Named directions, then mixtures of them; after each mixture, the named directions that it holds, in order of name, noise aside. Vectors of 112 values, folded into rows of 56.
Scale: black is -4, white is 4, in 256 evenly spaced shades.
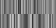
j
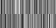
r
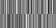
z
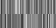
r, z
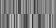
j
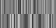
j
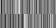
j, r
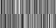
r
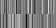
j, z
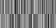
j, r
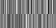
z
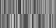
j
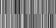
r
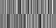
j, z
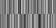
j, z
